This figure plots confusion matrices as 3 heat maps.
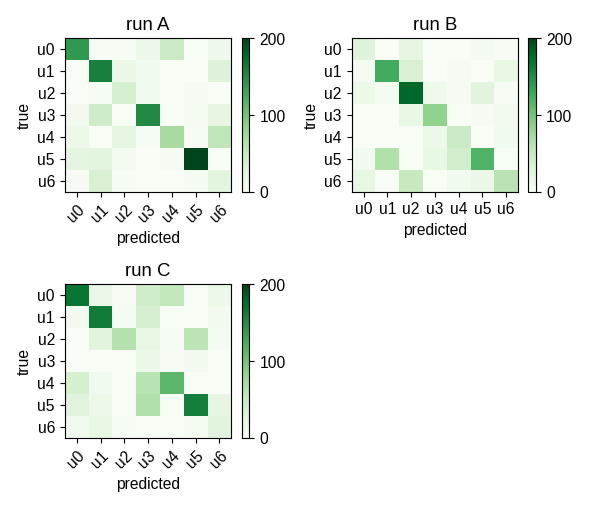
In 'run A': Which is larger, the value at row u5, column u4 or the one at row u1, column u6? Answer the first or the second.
the second
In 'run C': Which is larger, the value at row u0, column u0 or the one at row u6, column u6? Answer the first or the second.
the first
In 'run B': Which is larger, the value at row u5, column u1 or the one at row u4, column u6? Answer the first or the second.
the first
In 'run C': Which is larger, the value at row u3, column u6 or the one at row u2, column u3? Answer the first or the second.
the second
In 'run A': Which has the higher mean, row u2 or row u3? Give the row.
u3
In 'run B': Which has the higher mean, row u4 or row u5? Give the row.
u5
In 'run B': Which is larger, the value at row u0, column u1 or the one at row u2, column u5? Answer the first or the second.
the second
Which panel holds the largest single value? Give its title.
run A
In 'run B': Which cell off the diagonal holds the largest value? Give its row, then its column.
u5, u1
